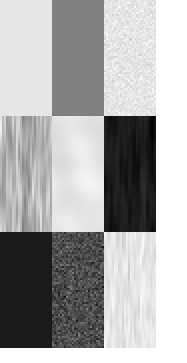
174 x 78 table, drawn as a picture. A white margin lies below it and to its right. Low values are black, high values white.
The table splits into 3 rows of 3 panels. Panel 1,1: very high, flat. Panel 1,2: middling, flat. Panel 1,3: very high, fine-grained, faint in contrast. Panel 2,1: high, streaked downward. Panel 2,2: very high, smooth, faint in contrast. Panel 2,3: very low, streaked downward, faint in contrast. Panel 3,1: very low, flat. Panel 3,2: low, fine-grained. Panel 3,3: very high, streaked downward, faint in contrast.
